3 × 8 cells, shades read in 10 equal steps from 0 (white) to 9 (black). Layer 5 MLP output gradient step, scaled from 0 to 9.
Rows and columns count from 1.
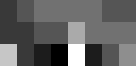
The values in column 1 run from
2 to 7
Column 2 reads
6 7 7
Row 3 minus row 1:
-5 1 3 4 -5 3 0 -2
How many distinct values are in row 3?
7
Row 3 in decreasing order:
9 8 8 7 6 4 2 0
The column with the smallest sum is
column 5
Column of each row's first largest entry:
1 1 4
